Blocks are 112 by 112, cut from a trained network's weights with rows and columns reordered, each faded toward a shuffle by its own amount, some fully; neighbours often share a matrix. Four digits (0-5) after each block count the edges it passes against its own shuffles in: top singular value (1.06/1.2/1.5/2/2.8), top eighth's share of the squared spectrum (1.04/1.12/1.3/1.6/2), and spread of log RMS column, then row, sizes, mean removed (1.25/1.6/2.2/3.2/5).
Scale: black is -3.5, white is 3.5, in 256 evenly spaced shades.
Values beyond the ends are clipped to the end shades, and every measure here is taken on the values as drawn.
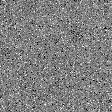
0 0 0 0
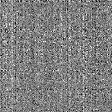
3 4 2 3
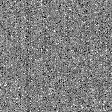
2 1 0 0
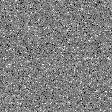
1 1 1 0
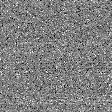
2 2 1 0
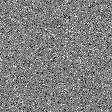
0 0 0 0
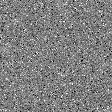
1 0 0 0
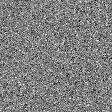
2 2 0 0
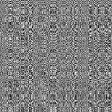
5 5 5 2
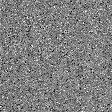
0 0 0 0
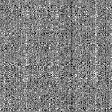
3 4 2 3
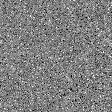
0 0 0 0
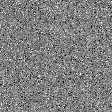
0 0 0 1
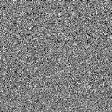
3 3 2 2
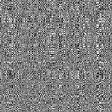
4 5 4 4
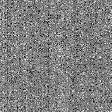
3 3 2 2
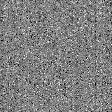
2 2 0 1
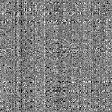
4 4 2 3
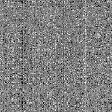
3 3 2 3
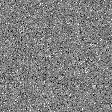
1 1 0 0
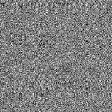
4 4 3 2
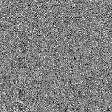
3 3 1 2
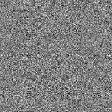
4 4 2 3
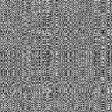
5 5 4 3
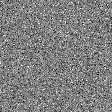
1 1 0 0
